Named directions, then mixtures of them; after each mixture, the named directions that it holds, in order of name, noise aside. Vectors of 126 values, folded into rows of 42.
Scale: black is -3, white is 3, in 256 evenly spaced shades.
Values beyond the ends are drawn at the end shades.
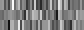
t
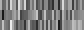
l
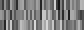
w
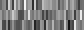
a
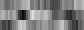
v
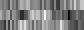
v, w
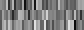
a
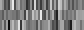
t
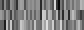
w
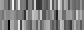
t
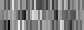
t, v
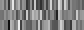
t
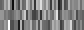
t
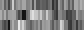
t, v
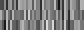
a, w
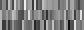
a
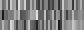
l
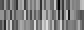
w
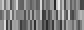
w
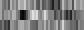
l, v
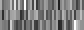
a, l
